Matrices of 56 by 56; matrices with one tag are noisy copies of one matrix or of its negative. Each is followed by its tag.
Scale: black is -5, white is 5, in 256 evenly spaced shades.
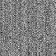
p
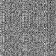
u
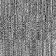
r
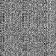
u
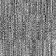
r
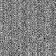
p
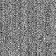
p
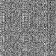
u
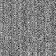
p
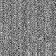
p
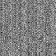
p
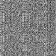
u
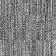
r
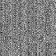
p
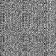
u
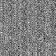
p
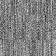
r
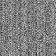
p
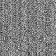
p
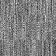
r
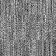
r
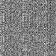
u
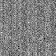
p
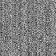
p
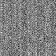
p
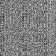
u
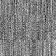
r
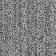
p
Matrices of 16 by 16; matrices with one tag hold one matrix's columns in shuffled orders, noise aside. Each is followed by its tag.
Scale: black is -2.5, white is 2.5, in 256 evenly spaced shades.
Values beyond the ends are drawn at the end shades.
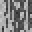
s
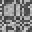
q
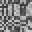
q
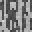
s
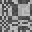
q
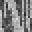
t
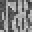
s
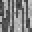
t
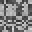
q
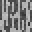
s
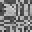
q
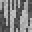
t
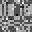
q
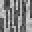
t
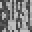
s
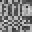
q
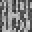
s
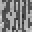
s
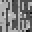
s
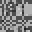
q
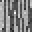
t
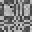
q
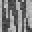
t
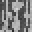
s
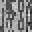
s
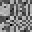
q
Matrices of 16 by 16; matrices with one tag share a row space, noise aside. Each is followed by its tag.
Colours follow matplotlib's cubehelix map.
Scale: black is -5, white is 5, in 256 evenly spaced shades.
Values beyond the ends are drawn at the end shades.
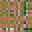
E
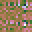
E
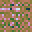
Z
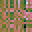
E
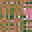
E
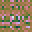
Z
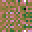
E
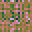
Z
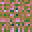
Z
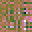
E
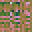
Z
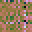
E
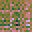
Z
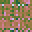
Z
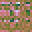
Z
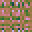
Z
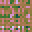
Z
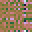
E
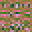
Z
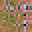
E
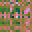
Z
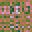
Z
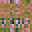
Z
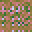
Z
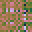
E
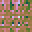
Z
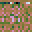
Z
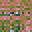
Z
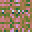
Z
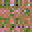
Z
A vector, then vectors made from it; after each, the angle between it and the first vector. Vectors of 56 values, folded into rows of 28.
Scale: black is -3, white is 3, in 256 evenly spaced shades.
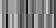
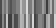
nearly opposite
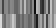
orthogonal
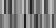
partly opposed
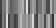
nearly opposite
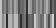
nearly parallel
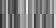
nearly opposite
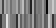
partly opposed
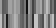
nearly parallel
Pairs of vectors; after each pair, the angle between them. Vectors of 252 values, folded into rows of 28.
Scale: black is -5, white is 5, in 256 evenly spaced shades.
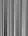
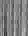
nearly parallel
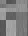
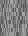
orthogonal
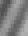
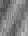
nearly parallel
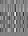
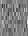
partly opposed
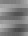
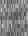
partly aligned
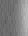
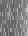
partly aligned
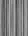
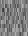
orthogonal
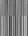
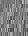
orthogonal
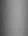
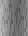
nearly opposite
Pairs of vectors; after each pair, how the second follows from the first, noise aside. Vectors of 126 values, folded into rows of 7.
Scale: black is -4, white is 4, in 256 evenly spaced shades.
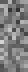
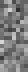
sign-scrambled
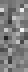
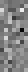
sign-scrambled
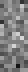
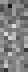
reversed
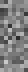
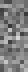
sign-scrambled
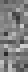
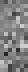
sign-scrambled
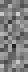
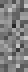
reversed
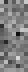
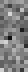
reversed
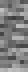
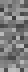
sign-scrambled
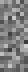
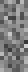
sign-scrambled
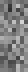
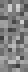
sign-scrambled
